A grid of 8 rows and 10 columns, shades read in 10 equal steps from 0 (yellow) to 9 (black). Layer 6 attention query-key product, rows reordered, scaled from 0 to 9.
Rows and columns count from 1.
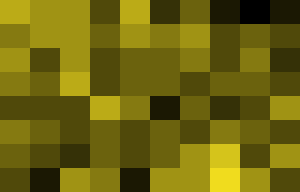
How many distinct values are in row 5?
7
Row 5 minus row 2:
2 3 3 -3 1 4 2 1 1 -3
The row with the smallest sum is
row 2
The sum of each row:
53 42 49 49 53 52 47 44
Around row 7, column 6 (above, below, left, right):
5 3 6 3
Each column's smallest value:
2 3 2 2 2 3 3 0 3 3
